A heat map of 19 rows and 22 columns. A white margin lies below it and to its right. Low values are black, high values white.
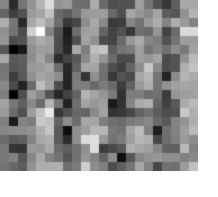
Overall the values sit about 50% of the way up the scale. The values follow a bell shape. No row or column stands out. Stripes running up and down repeat 4 times from left to right. There is no overall slope.
